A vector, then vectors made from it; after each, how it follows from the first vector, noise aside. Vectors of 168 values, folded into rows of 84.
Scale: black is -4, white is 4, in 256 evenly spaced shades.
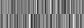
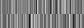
negated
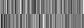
wrapped around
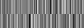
negated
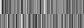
wrapped around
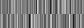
negated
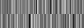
negated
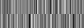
negated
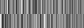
wrapped around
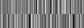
negated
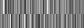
wrapped around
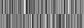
wrapped around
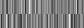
wrapped around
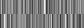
wrapped around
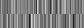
negated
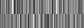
wrapped around
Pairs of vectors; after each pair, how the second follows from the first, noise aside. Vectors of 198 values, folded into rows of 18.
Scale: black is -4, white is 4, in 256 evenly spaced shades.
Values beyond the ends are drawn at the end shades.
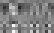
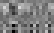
negated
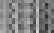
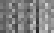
negated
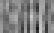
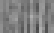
shrunk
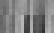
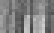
negated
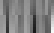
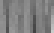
shrunk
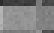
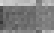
negated
